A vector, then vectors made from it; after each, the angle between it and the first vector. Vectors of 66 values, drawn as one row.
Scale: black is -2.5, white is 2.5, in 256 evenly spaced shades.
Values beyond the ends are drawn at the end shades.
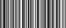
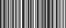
nearly parallel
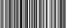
nearly opposite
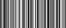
nearly parallel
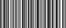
nearly parallel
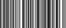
nearly parallel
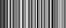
partly aligned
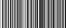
orthogonal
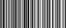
partly aligned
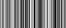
partly opposed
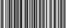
nearly opposite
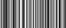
partly aligned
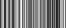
partly aligned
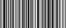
nearly parallel
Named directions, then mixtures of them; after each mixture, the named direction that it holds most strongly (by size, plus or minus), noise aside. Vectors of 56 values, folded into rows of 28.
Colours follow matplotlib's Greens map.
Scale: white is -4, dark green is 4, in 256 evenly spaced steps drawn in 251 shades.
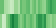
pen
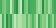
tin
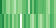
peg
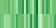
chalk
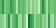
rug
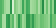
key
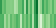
chalk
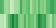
pen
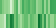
pen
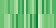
chalk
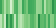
tin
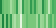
tin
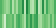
chalk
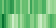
pen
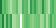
peg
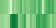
pen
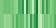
chalk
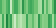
tin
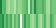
peg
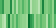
rug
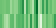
chalk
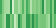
key
